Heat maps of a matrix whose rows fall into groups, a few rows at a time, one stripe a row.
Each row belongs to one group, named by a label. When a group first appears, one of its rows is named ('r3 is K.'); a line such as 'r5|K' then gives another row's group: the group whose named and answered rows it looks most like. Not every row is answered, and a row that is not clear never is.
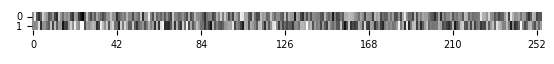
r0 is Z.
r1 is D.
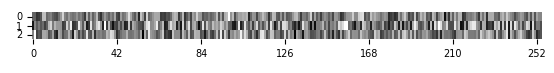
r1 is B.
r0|Z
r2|Z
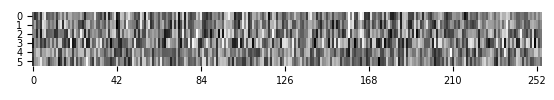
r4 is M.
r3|B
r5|M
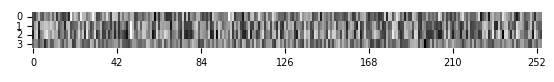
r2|M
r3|B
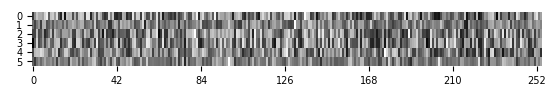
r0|M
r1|D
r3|B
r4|M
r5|D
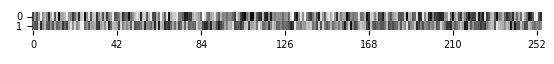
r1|D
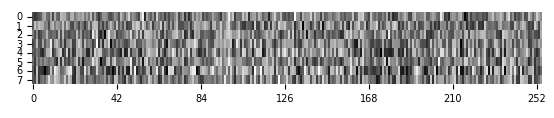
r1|M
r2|Z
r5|Z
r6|B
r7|B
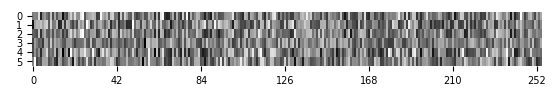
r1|M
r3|B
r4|D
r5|Z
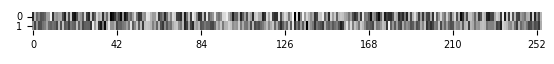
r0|B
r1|Z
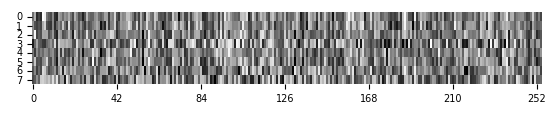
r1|Z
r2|Z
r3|B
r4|Z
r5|Z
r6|D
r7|M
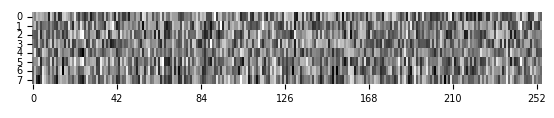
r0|M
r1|Z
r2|D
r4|Z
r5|D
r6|D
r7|Z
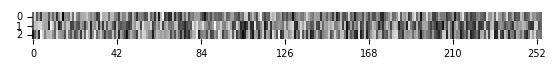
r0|D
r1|M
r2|M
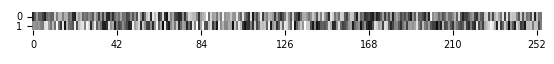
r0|B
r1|M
